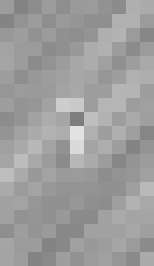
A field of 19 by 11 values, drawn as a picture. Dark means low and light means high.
Ninth with the highest average: centre. Histogram: skewed, a long tail of high values. Odd patch: rougher, in the centre. Grain: diagonal, up to the right. Slope: none. Roughest part: centre. Average level on the scale: 60%.
